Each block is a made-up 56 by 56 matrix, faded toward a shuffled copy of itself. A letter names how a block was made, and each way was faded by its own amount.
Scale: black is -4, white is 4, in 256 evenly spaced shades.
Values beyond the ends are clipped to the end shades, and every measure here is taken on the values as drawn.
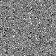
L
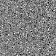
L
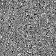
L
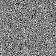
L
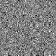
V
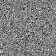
L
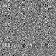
V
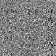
V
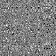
V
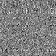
V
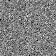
L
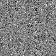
L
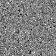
L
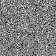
L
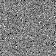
L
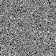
L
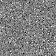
L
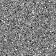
L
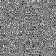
V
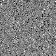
L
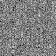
V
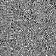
V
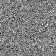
L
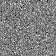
L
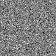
L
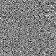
V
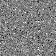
L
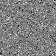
L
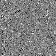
L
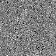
L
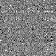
V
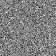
L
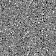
L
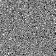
L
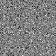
V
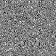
V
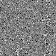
L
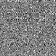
V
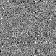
V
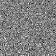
V
